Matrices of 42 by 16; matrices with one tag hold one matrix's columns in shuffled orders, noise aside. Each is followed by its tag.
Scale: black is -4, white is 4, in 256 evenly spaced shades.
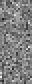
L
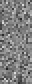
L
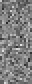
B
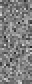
B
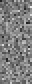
B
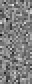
L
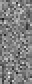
L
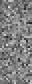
B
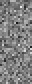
B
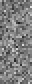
B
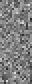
L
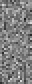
L
